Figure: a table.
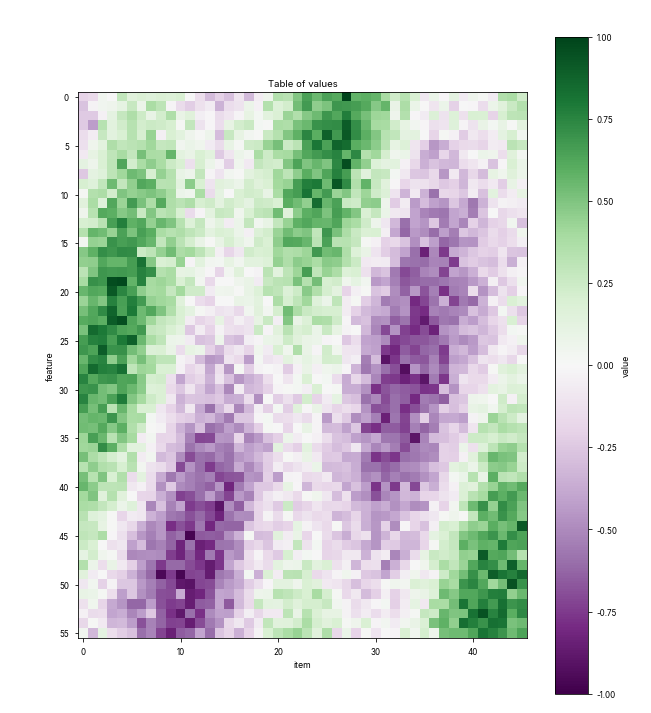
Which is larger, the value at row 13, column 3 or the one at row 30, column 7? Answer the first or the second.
the first
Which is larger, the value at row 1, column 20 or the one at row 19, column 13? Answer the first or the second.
the first
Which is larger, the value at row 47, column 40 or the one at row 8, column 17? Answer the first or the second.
the first
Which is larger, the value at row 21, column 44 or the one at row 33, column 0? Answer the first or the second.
the second
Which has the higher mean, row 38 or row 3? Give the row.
3
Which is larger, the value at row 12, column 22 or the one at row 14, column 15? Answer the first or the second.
the first
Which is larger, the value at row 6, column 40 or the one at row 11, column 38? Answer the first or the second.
the first
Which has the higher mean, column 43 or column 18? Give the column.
43
